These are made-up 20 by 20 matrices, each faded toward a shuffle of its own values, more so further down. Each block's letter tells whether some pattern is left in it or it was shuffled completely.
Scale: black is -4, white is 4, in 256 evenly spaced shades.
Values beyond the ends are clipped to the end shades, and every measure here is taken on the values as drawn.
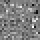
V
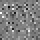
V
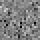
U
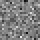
U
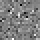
U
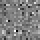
V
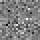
V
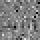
V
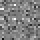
V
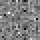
V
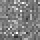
V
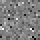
U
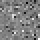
U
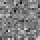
V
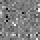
V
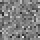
U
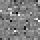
V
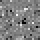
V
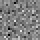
V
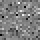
V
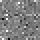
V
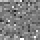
V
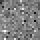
U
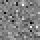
U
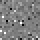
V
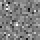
U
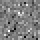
U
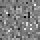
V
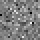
V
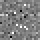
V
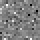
U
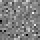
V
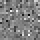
V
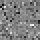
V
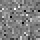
U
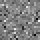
U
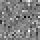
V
